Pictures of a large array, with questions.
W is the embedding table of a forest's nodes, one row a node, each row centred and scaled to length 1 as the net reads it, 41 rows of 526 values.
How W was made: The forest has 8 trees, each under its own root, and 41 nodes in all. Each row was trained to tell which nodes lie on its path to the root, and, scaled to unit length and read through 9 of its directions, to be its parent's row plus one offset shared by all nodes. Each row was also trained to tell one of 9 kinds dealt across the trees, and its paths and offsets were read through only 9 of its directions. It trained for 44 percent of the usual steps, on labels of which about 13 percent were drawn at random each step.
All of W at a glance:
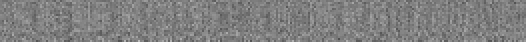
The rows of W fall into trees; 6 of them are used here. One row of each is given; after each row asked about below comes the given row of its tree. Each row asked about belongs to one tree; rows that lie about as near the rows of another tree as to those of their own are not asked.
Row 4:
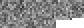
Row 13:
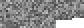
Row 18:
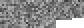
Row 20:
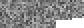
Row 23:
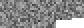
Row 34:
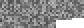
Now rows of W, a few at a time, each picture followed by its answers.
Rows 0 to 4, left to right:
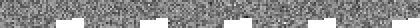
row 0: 34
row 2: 23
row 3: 18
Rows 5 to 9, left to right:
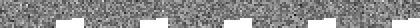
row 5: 23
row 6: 4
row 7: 23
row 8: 18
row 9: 34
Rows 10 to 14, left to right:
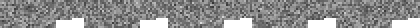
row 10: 18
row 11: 34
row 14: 18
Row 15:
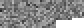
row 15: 18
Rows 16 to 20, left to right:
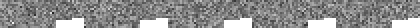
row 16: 18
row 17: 23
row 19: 20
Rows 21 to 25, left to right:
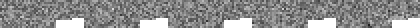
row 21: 13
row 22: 20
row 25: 4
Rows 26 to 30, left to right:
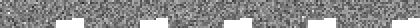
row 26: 23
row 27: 4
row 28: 13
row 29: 23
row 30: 13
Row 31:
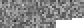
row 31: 20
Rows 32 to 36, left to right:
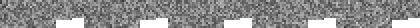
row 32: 4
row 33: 34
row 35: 34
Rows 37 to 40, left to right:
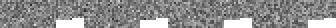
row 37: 4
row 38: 18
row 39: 23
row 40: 20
